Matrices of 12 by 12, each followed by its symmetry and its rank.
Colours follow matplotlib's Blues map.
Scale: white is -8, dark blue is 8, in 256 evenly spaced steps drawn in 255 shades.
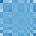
symmetric, rank one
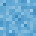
symmetric, full rank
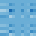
neither, rank one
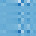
neither, rank one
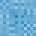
symmetric, rank two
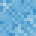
symmetric, full rank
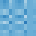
neither, rank one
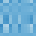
neither, rank one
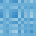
symmetric, rank one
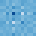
symmetric, rank two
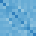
symmetric, full rank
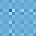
symmetric, rank one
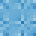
symmetric, rank two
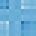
symmetric, rank one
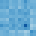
symmetric, rank two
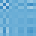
symmetric, rank one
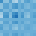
symmetric, rank one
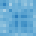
symmetric, rank two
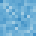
symmetric, full rank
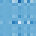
neither, rank one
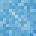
symmetric, full rank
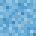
symmetric, full rank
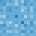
symmetric, rank two
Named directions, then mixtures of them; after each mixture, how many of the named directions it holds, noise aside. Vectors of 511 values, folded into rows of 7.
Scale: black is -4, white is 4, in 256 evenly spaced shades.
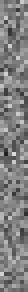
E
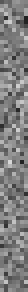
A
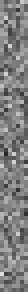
one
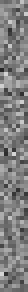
two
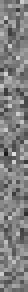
one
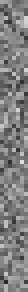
one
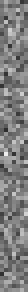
one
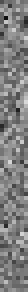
two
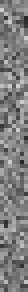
one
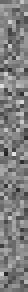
two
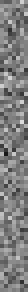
two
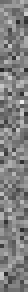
two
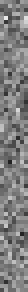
two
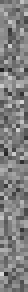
two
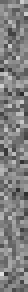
two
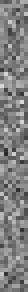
two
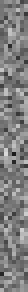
one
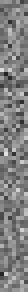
two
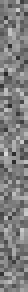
one
